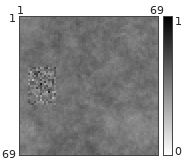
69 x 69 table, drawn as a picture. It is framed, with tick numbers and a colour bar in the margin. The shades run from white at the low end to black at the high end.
The field is mottled with small blotches. No row or column stands out. The middle left is the roughest part. The ninth with the lowest average is the bottom right. A few values lie far out on both sides of the bulk. In the middle left lies a patch that is rougher than the rest.
